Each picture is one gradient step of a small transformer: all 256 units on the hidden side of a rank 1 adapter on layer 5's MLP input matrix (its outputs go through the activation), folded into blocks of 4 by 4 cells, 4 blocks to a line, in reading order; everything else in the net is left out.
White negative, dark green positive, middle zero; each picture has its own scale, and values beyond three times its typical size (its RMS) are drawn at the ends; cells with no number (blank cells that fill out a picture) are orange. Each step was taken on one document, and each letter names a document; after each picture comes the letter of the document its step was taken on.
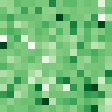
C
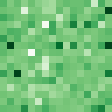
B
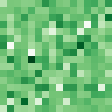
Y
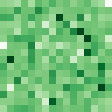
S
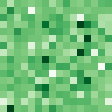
Y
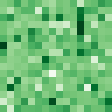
Y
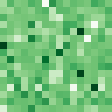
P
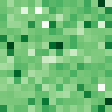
B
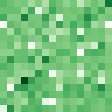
S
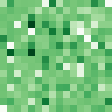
B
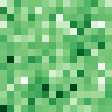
S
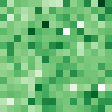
B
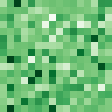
Y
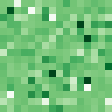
Y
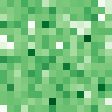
C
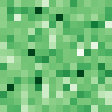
P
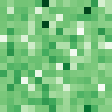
B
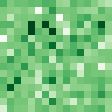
C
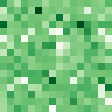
C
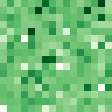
C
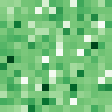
P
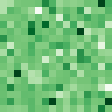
B
